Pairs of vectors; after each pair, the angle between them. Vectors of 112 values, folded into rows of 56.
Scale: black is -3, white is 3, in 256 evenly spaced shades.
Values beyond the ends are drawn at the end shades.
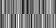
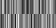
nearly parallel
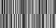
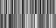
orthogonal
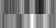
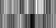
nearly opposite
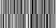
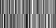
nearly opposite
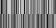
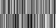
orthogonal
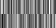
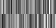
nearly parallel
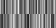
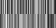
orthogonal
